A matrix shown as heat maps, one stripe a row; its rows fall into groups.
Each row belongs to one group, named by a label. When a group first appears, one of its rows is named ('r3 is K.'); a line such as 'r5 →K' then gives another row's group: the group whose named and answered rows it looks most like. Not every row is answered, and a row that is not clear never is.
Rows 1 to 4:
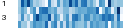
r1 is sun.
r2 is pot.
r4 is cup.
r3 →pot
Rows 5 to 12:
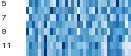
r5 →sun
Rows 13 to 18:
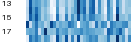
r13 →sun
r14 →sun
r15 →sun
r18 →sun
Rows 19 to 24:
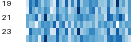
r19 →sun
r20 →sun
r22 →cup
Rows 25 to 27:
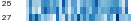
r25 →pot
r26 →pot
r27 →sun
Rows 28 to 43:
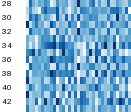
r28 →sun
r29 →pot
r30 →sun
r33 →cup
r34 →cup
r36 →cup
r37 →sun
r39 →cup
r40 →pot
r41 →cup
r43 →cup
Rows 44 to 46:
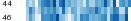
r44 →cup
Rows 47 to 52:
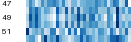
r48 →sun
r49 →sun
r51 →cup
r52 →pot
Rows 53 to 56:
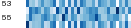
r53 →cup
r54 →sun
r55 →pot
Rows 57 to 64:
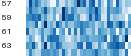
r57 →sun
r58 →pot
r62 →pot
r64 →pot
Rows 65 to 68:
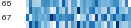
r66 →sun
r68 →sun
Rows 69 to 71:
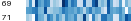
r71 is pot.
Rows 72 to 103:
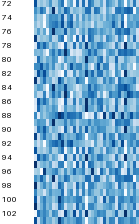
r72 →cup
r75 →cup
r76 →pot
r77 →cup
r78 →sun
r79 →pot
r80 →sun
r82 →sun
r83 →cup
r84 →pot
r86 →sun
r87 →sun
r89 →pot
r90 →sun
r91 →cup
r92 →cup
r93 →cup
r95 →cup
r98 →cup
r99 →cup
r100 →cup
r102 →sun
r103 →cup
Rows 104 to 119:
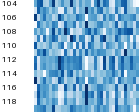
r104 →pot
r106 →cup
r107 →sun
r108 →pot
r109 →pot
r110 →cup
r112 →cup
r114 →cup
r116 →sun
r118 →sun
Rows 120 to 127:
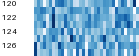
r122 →pot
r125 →pot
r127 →cup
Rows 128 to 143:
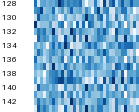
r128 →cup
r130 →sun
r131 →cup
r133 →sun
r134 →pot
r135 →pot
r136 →cup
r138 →cup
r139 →cup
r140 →sun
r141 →cup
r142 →pot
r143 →sun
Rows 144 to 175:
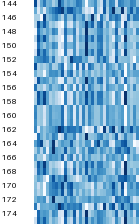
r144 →cup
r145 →cup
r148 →sun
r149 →sun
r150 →sun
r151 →sun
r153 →cup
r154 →cup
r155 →sun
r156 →cup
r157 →sun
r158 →sun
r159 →cup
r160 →cup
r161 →cup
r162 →cup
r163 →sun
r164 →pot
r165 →pot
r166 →cup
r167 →sun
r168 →sun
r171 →cup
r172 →pot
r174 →sun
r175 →sun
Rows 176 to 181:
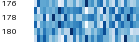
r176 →sun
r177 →cup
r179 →cup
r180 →pot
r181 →sun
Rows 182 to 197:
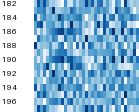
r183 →pot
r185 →pot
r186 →cup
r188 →cup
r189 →pot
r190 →cup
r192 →pot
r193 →cup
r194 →cup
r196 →cup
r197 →sun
